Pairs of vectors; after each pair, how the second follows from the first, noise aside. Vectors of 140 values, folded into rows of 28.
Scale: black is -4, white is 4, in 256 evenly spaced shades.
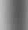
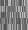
shuffled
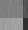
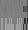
partly zeroed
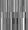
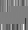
partly zeroed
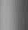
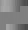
partly zeroed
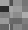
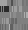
partly zeroed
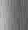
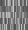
shuffled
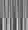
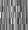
shuffled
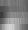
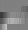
partly zeroed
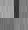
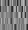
shuffled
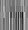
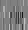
partly zeroed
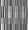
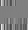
partly zeroed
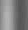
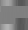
partly zeroed
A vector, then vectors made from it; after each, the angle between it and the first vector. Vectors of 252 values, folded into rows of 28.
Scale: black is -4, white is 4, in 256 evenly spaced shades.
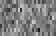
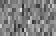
partly opposed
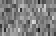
nearly parallel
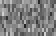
orthogonal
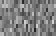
orthogonal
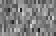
nearly parallel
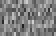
orthogonal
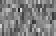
nearly opposite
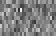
nearly opposite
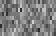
nearly parallel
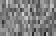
orthogonal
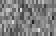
nearly opposite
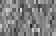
nearly opposite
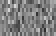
partly opposed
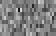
partly opposed
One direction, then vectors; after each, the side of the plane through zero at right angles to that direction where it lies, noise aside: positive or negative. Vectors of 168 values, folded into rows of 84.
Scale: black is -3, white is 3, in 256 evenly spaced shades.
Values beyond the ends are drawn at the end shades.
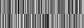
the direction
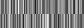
negative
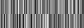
negative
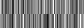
positive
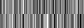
negative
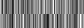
positive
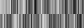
negative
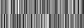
negative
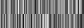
negative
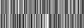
negative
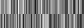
negative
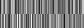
positive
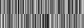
positive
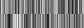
positive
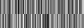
positive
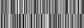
negative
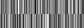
negative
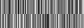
positive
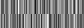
negative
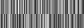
negative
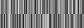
negative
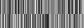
positive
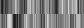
negative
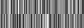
negative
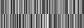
negative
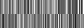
positive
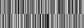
positive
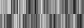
negative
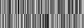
positive
